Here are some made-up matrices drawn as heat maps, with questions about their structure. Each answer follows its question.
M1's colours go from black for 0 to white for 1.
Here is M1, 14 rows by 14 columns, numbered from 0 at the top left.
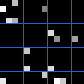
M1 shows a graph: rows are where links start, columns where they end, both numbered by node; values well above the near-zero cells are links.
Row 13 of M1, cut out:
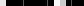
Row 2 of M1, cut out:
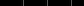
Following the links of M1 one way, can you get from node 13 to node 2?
yes
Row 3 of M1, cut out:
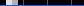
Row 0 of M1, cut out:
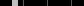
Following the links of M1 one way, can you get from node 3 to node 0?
yes
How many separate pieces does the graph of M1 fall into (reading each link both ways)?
2
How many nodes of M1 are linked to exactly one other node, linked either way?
2
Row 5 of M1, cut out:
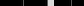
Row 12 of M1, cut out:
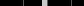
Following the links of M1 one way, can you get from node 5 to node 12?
no
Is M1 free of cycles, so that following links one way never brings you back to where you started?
yes
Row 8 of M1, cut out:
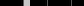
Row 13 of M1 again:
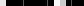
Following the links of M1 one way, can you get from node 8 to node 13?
no
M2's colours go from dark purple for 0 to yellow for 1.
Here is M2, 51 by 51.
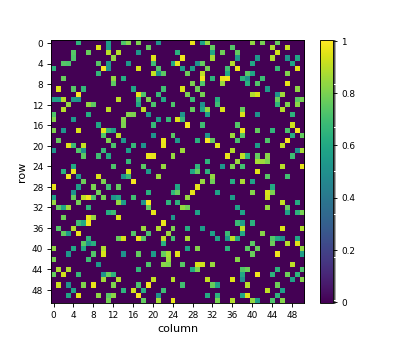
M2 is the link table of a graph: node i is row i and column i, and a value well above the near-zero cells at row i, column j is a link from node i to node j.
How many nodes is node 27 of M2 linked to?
8
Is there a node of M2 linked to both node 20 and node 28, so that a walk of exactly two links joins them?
no
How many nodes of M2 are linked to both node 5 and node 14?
3
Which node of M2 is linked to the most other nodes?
node 38
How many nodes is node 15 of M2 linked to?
7
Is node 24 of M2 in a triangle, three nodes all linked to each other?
yes
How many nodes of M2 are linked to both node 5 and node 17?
4
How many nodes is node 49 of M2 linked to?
12
